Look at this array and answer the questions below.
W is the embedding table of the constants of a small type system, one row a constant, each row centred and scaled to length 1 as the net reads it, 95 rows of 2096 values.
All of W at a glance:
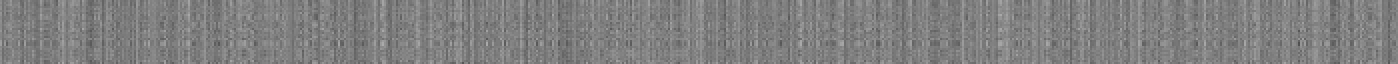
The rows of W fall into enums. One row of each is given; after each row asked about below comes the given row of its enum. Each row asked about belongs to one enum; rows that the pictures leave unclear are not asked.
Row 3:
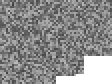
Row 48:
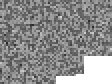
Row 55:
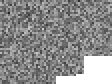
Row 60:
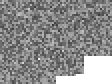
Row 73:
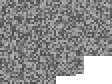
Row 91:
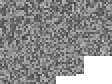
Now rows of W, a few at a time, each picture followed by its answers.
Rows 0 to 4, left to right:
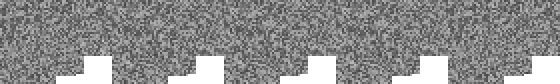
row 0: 91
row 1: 3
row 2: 3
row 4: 91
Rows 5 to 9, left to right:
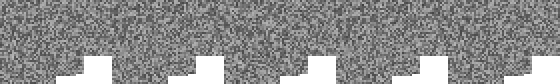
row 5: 73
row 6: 91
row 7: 3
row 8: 91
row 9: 73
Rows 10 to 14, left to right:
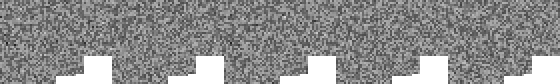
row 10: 48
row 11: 91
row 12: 48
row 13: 73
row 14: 3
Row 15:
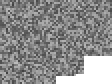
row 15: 3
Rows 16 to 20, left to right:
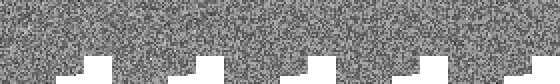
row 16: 55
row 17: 60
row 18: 73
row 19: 73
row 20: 48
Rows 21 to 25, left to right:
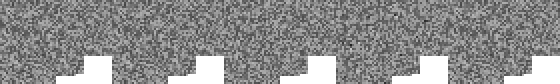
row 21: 3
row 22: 3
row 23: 73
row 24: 48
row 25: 3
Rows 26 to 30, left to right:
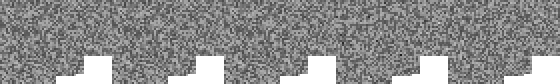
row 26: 3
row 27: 3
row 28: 3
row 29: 48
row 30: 73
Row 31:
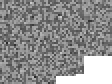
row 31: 48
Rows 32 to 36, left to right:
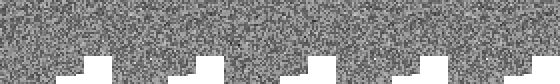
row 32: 91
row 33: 60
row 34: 48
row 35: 60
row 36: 60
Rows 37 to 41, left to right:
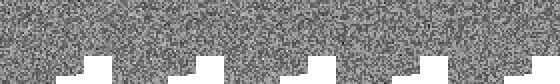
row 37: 55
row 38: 60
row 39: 60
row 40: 48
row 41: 91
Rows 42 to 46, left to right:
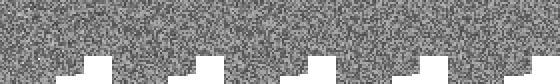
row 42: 60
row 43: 3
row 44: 3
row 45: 73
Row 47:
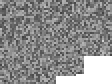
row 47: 91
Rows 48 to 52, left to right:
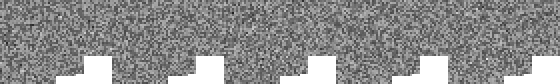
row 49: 73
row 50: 55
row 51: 3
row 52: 60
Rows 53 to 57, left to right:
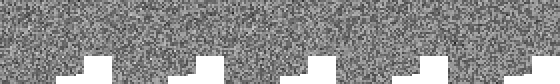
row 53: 55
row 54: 60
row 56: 91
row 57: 48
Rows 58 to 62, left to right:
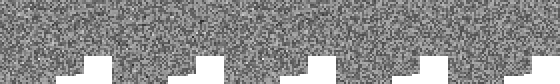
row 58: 60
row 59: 48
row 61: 73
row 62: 73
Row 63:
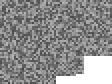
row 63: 73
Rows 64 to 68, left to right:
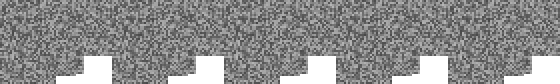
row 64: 73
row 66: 73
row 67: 73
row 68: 73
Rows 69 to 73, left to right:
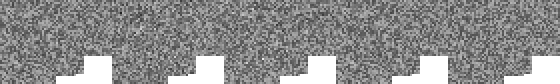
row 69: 3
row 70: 55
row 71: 60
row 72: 3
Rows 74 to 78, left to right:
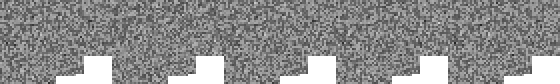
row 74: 48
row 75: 91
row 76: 48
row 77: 48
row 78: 48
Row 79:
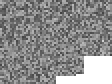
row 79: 91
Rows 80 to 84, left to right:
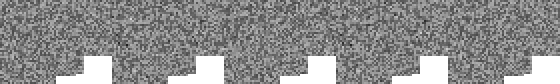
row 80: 73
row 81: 48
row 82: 91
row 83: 48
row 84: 73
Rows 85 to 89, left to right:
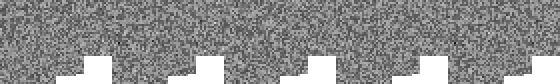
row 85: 91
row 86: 48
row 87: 3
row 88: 73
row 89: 48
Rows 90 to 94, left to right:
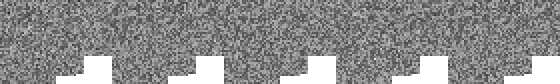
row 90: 55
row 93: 60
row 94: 91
